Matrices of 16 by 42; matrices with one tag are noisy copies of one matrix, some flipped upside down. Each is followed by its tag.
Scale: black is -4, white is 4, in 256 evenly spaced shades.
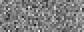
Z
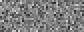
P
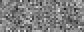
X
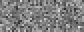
X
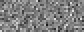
P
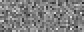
P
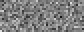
P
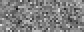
X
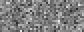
X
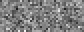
X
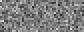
P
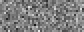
Z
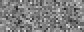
X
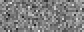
Z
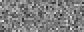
P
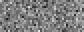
Z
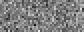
Z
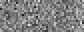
Z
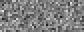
P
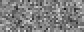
X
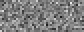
P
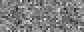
X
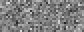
X
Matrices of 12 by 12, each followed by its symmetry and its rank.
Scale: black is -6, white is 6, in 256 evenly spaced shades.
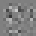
antisymmetric, rank two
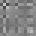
symmetric, rank two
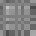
symmetric, rank one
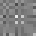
symmetric, rank two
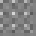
symmetric, rank two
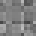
antisymmetric, rank two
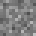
symmetric, full rank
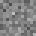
symmetric, full rank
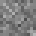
symmetric, full rank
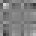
symmetric, rank one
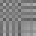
symmetric, rank one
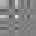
symmetric, rank one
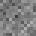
symmetric, full rank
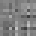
antisymmetric, rank two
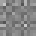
symmetric, rank two
